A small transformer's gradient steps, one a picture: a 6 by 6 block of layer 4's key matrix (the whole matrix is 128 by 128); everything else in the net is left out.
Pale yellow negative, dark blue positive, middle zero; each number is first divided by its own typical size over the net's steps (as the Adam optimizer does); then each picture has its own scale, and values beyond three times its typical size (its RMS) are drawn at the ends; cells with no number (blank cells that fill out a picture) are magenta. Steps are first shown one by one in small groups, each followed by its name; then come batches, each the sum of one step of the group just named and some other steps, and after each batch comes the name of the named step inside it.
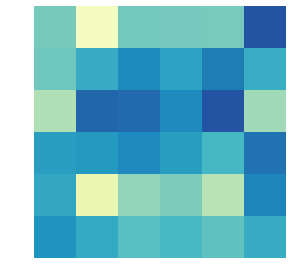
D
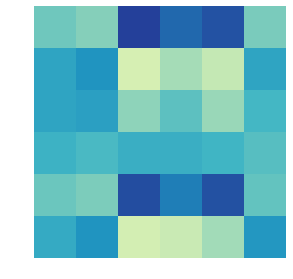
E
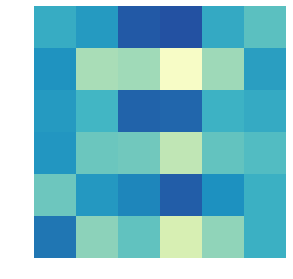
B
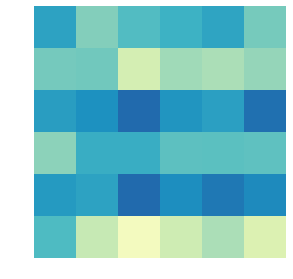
E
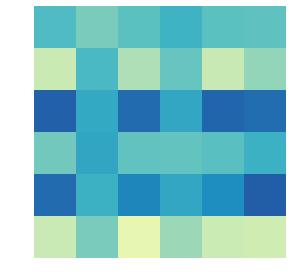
D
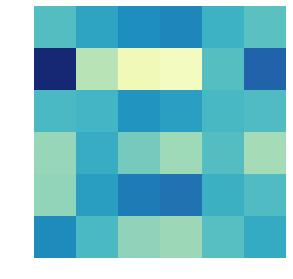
B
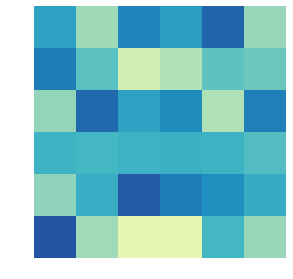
E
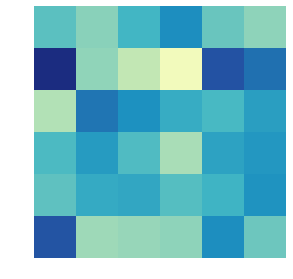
D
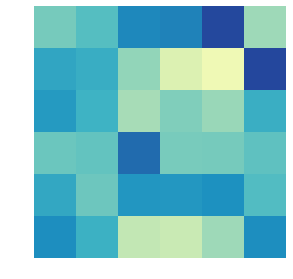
E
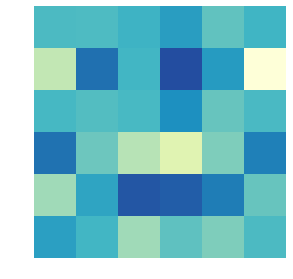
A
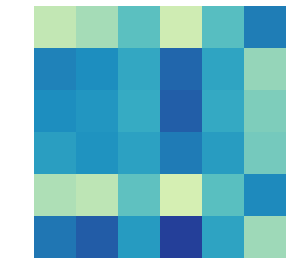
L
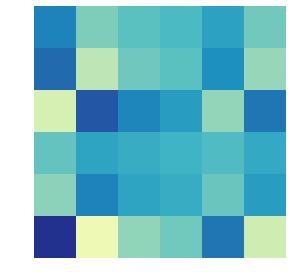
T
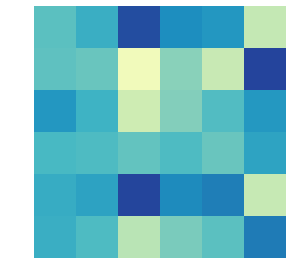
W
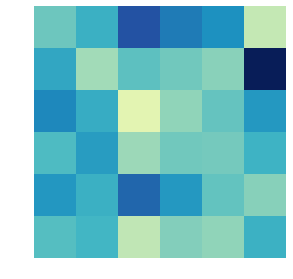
W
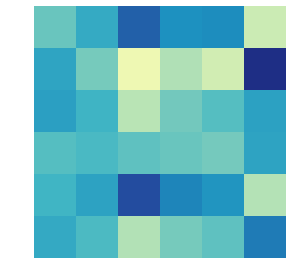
W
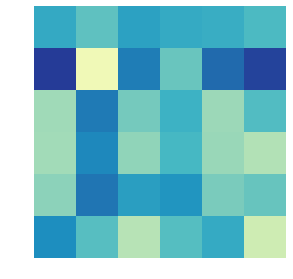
T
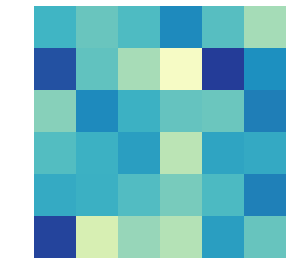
T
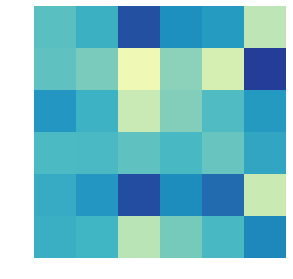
W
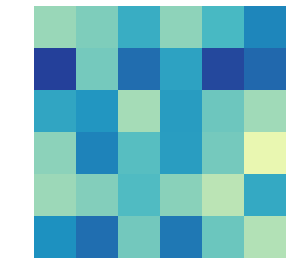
L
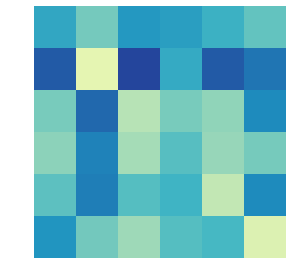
T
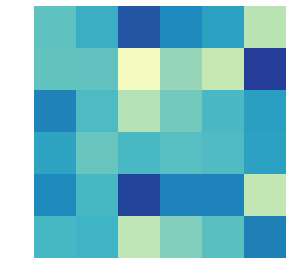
W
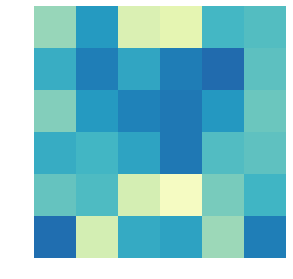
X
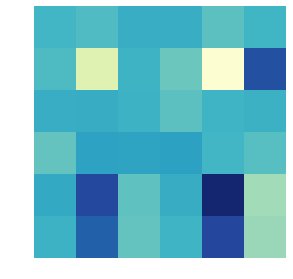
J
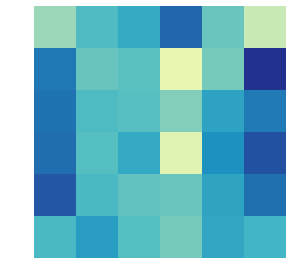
J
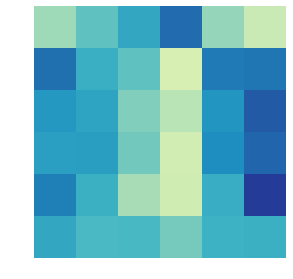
X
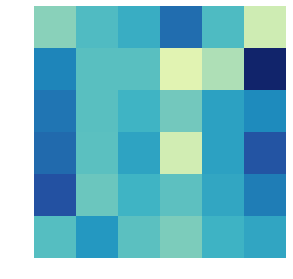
J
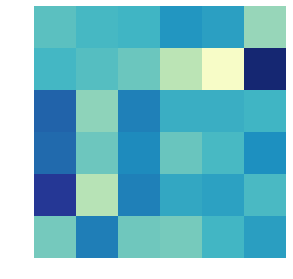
J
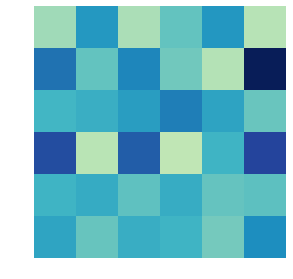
X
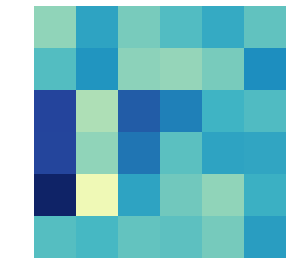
X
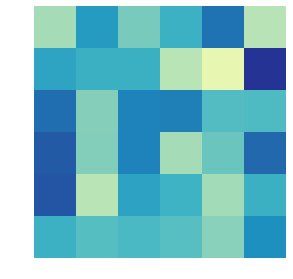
X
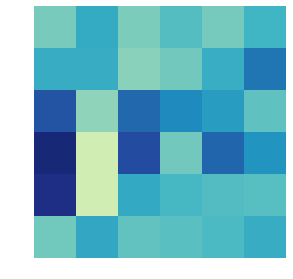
X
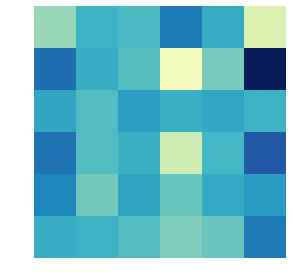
X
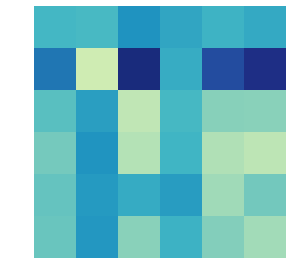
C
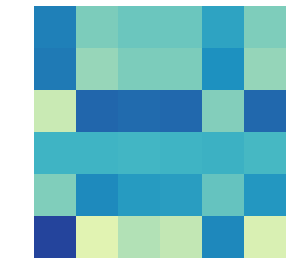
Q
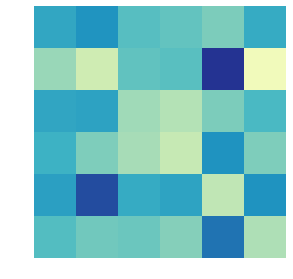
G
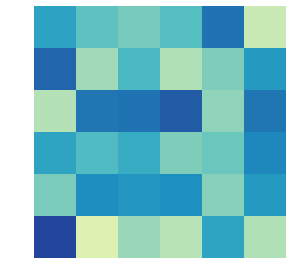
Q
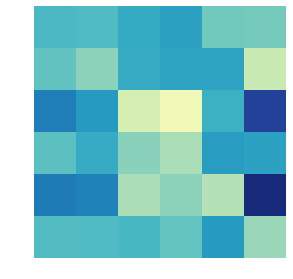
G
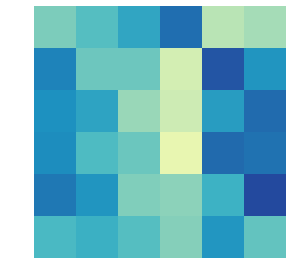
G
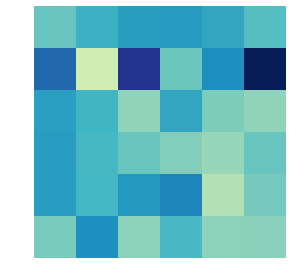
C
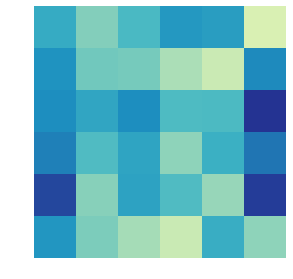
Q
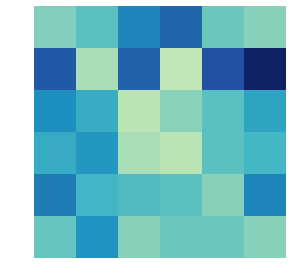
C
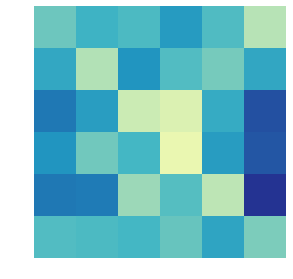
G
